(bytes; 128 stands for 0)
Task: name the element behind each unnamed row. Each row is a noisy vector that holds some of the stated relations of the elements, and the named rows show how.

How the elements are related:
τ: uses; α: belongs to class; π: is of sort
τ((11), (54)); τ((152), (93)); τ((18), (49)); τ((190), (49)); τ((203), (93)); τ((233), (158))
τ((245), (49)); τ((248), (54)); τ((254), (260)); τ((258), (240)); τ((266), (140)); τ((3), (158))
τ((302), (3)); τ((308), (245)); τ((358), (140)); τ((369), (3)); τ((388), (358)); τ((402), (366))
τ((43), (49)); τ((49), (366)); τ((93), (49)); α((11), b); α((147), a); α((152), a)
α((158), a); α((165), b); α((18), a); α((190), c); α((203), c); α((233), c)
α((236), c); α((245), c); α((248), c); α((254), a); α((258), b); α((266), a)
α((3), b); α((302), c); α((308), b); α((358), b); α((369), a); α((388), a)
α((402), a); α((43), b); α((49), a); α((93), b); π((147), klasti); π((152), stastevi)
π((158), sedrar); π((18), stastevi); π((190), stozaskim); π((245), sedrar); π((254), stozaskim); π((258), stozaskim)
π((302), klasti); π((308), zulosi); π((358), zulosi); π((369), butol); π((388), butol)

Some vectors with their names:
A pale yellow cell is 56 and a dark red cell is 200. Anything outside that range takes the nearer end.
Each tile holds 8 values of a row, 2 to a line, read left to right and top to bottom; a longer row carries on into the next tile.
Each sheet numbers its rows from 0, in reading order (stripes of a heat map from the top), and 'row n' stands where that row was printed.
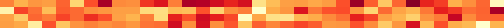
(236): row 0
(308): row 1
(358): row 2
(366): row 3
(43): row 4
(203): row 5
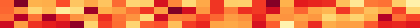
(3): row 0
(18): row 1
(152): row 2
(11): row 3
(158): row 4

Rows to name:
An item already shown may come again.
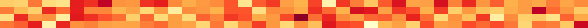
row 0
(49)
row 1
(308)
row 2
(236)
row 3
(233)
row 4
(248)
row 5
(165)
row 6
(240)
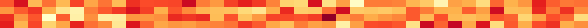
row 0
(258)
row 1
(54)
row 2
(308)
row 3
(302)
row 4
(254)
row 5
(402)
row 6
(140)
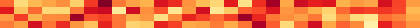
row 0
(369)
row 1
(93)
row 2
(302)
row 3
(11)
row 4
(54)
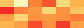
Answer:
(147)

